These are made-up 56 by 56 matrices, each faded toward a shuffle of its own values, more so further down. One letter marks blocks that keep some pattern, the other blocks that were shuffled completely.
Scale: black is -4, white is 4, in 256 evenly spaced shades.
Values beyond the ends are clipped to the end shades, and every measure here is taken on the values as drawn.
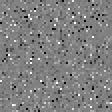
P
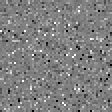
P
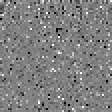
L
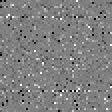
L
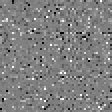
L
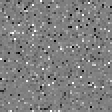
P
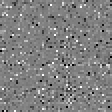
L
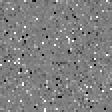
P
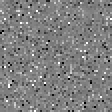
P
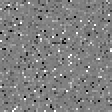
P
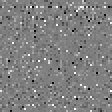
L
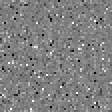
P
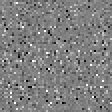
L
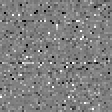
L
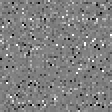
L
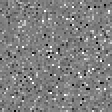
P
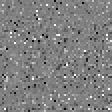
L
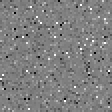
P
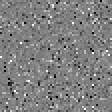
L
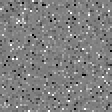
P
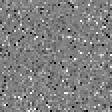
P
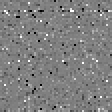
L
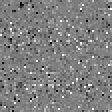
L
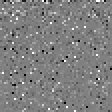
L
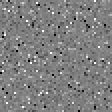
P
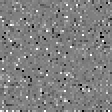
L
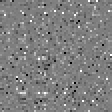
L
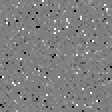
P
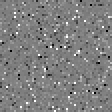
P
